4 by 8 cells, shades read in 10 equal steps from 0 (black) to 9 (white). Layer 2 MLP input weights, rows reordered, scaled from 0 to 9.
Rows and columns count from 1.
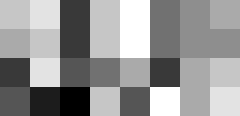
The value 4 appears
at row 1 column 6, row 2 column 6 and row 3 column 4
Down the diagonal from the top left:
7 7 3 7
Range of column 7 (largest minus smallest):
1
